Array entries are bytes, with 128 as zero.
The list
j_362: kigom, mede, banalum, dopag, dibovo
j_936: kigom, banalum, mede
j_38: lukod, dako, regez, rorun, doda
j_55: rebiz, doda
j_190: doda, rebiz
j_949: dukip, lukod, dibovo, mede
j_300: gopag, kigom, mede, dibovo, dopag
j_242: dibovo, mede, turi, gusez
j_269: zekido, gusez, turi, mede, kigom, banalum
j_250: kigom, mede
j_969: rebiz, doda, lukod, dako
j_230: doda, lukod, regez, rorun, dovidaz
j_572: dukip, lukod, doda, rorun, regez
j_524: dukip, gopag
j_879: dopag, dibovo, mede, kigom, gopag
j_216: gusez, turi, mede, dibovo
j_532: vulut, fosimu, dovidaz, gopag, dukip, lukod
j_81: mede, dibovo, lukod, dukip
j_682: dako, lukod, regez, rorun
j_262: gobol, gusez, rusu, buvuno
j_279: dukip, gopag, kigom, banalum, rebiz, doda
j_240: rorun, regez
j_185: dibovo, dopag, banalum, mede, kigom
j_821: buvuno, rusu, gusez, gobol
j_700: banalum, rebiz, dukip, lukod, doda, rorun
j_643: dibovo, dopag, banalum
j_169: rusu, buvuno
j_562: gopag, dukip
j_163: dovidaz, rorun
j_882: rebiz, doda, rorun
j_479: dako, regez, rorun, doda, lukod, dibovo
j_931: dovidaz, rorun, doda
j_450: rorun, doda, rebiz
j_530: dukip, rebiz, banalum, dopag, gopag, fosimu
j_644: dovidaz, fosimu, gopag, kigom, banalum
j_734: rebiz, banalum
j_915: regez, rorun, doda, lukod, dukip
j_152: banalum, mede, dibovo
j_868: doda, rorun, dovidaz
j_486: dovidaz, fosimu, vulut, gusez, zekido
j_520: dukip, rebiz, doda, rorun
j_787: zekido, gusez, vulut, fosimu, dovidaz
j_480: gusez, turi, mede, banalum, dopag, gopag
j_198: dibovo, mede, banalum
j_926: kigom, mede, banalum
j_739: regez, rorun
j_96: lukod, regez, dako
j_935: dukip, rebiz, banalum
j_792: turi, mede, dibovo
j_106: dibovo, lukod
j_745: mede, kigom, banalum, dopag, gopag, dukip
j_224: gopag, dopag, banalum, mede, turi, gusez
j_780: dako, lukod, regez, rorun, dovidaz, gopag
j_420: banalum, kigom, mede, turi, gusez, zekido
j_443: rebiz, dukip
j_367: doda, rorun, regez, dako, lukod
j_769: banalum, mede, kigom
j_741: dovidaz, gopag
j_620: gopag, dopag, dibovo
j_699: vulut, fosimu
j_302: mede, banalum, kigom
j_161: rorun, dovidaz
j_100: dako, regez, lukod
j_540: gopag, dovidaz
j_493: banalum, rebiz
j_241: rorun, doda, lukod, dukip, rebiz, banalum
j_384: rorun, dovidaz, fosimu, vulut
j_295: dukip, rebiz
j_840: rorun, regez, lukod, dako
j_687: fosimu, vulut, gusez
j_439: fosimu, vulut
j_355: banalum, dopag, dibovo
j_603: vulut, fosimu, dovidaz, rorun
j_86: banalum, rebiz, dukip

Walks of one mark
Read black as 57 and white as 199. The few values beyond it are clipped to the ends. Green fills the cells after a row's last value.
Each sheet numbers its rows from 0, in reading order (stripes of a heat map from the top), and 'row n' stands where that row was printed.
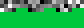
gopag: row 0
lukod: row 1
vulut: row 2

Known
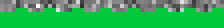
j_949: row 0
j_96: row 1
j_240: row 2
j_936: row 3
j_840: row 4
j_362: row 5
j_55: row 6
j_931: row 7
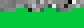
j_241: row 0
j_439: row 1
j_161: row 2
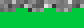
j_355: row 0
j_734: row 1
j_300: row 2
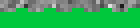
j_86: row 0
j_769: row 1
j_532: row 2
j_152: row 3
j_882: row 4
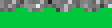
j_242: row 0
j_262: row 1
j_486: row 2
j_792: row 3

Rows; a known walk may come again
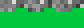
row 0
j_300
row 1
j_687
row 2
j_620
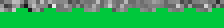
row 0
j_190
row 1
j_439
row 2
j_367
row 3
j_936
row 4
j_420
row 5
j_279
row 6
j_840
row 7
j_969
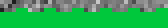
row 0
j_106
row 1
j_524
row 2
j_787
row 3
j_486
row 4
j_224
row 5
j_384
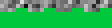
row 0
j_443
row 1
j_450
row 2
j_242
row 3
j_739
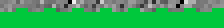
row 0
j_745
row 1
j_362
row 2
j_161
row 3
j_868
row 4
j_520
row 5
j_741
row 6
j_163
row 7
j_269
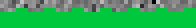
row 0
j_86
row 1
j_603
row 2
j_480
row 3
j_931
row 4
j_198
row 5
j_540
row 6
j_915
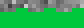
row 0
j_355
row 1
j_81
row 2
j_769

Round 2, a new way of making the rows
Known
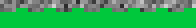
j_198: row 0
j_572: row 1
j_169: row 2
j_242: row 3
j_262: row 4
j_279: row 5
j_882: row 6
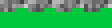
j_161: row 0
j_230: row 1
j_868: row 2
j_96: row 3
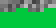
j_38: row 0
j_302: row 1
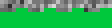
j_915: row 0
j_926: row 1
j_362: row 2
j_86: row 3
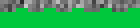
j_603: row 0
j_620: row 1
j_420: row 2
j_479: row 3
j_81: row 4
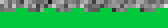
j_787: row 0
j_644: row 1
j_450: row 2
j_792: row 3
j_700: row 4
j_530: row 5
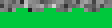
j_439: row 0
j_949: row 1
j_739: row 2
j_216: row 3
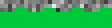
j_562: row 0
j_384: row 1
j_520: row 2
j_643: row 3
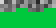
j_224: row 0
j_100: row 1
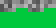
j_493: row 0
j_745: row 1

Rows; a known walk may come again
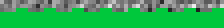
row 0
j_152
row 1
j_915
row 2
j_240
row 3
j_572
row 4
j_926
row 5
j_540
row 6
j_935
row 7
j_443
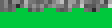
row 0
j_682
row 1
j_81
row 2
j_190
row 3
j_699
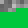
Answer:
j_355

